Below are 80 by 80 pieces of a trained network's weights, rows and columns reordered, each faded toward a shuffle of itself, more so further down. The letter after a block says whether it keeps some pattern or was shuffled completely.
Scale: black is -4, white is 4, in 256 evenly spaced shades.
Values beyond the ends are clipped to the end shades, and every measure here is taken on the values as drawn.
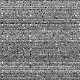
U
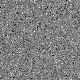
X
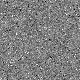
X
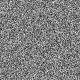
X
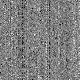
U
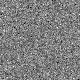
X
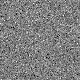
X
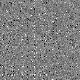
U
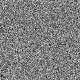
X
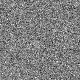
X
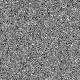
X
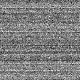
U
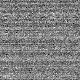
U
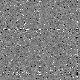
U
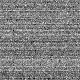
U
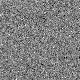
X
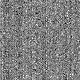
U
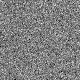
X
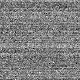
U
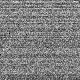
U
